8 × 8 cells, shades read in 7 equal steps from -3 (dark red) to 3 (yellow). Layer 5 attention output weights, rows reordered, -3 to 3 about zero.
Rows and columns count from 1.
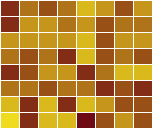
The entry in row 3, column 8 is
1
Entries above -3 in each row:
8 8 8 8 8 8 8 7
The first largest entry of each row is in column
5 2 5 5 7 1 1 1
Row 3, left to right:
1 1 1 1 2 -1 1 1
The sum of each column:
0 -4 5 0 4 -4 1 -1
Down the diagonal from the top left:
-2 1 1 -2 -2 -2 -1 -1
